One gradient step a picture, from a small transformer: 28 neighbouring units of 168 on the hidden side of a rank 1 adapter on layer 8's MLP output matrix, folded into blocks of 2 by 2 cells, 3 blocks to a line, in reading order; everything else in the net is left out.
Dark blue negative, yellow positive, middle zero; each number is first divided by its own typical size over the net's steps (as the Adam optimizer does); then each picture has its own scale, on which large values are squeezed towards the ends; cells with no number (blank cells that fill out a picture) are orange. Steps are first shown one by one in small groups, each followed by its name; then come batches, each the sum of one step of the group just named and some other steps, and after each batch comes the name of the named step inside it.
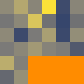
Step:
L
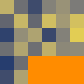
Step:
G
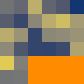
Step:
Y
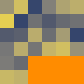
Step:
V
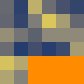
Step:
Y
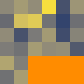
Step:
L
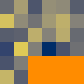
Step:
V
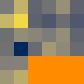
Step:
V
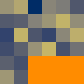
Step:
G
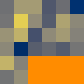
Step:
Y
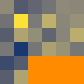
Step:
G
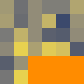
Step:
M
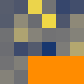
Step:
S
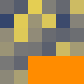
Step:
S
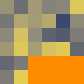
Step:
M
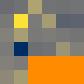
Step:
S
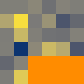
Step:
M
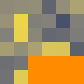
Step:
M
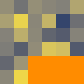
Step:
M
